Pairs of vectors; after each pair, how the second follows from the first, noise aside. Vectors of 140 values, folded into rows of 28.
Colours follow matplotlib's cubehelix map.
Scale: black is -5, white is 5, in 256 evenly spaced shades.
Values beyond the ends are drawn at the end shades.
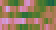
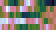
scaled up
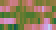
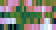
scaled up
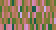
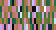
scaled up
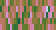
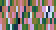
scaled up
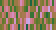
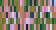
scaled up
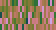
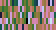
scaled up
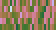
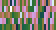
scaled up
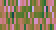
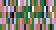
scaled up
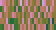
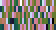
scaled up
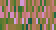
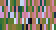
scaled up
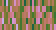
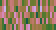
shuffled
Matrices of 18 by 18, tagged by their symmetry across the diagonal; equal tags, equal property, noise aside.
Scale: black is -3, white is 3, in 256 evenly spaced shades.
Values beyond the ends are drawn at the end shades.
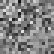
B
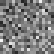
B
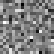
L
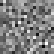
L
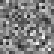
B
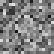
B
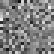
L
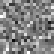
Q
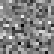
Q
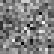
L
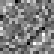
B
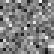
L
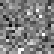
Q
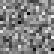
Q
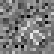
B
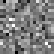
Q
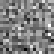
L
